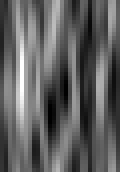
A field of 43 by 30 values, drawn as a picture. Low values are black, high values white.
Average level on the scale: 40%. Ninth with the highest average: middle left. Grain: streaks running down.
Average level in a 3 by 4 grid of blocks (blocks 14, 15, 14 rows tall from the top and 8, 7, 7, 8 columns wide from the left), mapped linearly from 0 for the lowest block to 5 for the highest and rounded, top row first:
3411 | 5201 | 2111
